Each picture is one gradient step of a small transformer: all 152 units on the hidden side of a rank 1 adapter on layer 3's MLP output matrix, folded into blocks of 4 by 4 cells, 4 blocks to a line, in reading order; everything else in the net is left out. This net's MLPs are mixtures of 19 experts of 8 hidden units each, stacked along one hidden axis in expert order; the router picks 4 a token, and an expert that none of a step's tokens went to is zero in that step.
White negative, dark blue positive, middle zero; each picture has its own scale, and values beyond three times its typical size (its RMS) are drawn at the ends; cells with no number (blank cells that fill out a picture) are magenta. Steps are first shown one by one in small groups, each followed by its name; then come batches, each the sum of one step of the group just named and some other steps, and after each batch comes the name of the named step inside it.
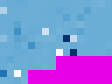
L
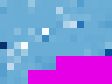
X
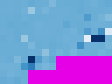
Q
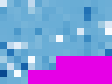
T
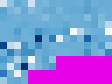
T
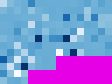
L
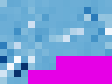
T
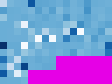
X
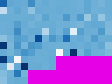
L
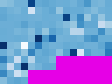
X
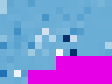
L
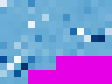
Q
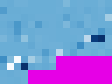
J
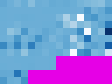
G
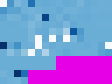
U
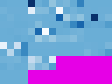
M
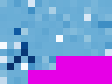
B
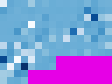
U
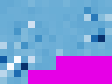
J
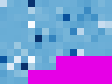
M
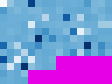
G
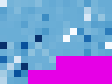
U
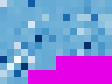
G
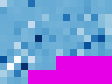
J
